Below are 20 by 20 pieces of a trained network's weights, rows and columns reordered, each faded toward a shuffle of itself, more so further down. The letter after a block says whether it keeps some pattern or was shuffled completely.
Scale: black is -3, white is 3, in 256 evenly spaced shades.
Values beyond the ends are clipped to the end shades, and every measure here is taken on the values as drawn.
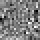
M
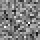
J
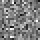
M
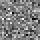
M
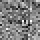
M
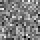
M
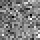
J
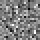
J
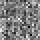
M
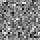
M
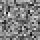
J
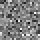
J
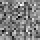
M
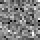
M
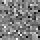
J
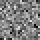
J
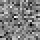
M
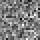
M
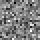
M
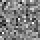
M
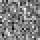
J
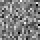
J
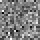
M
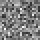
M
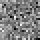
J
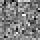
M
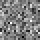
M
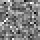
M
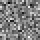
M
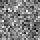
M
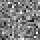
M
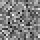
J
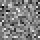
J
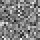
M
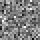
J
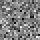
J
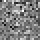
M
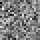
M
